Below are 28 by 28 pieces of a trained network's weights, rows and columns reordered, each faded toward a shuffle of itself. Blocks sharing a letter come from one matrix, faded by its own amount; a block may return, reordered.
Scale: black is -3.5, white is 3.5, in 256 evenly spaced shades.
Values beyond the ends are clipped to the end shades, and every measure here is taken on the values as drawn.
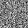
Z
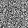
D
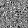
Z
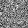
D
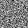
D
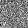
D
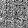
Z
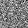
D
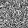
D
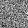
D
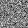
D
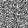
D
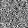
Z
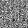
Z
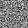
D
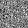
Z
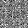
Z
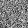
Z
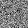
D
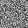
D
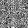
Z
